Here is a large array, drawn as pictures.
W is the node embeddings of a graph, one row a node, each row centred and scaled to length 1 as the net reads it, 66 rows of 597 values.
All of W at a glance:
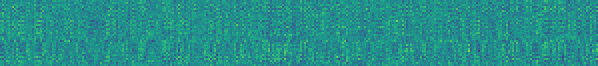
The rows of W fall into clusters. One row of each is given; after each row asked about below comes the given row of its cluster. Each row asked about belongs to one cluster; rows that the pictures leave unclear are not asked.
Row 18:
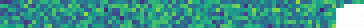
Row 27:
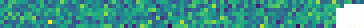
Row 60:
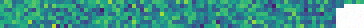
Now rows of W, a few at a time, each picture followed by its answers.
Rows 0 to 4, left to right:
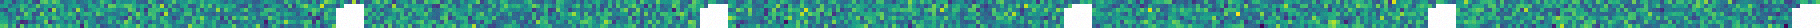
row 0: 18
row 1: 27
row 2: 18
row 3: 27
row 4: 60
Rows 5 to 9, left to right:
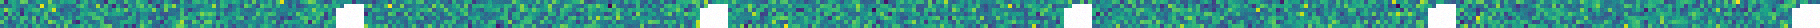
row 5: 27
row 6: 18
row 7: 18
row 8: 27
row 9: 27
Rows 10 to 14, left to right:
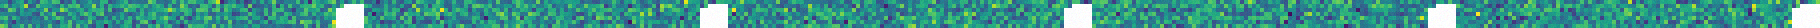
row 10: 18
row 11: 18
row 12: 27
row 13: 60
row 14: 18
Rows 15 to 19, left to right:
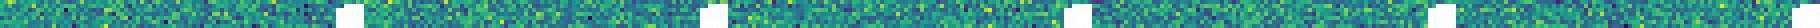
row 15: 60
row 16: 60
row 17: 27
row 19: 27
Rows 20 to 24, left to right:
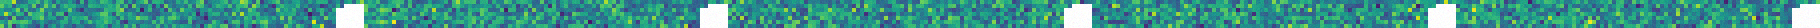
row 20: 60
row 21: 60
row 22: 27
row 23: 18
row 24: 60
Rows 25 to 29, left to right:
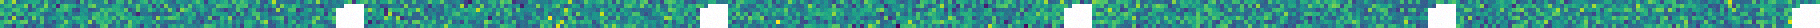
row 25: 60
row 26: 27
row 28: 60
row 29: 18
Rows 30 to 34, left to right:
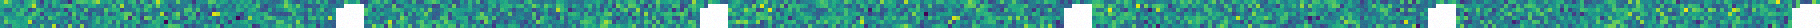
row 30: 60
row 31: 27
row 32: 60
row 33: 60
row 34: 18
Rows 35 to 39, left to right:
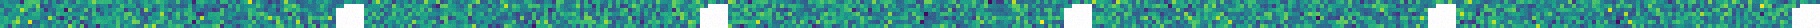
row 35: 60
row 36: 27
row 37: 60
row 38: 60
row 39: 27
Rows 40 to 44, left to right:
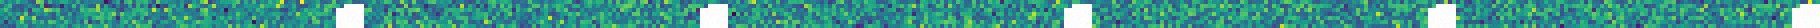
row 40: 27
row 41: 27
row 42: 27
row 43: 18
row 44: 18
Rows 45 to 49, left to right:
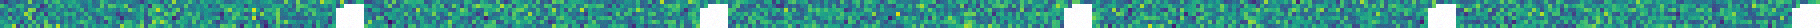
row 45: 18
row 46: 18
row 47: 27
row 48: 18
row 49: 18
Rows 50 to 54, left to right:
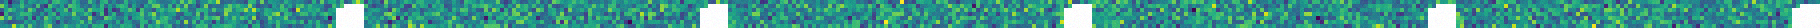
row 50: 18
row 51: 18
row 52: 18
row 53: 60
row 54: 18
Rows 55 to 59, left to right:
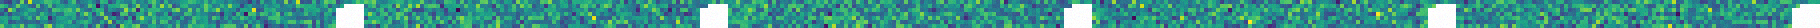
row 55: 18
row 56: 60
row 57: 60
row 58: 18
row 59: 18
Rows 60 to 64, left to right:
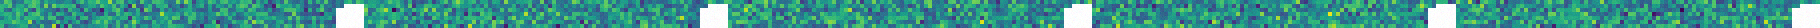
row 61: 60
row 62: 60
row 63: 27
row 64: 60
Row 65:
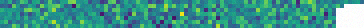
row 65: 27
